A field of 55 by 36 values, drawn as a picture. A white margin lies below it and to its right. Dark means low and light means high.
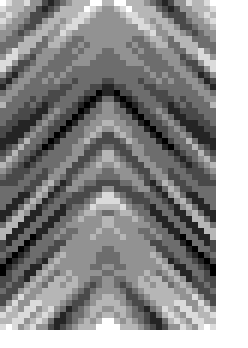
The bottom middle is the ninth with the highest average. It is mirror symmetric from left to right. No overall slope runs across the table.
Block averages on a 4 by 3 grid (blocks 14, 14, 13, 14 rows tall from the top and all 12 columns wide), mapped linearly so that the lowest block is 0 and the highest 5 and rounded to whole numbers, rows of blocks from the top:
4 5 4 | 0 1 0 | 0 4 0 | 4 5 4
